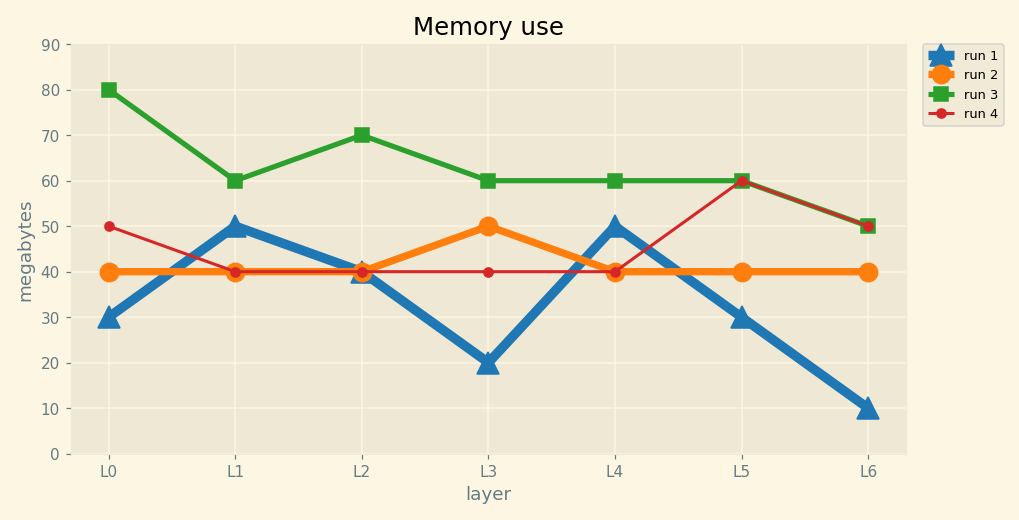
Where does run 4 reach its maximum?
L5
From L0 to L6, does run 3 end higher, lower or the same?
lower
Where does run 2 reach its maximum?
L3
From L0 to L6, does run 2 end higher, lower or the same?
the same
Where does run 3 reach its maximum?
L0
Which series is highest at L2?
run 3
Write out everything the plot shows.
Title: Memory use
x-axis: layer, ticks L0 L1 L2 L3 L4 L5 L6
y-axis: megabytes, ticks 0 10 20 30 40 50 60 70 80 90
Legend: run 1, run 2, run 3, run 4
Values:
run 1: 30 50 40 20 50 30 10
run 2: 40 40 40 50 40 40 40
run 3: 80 60 70 60 60 60 50
run 4: 50 40 40 40 40 60 50
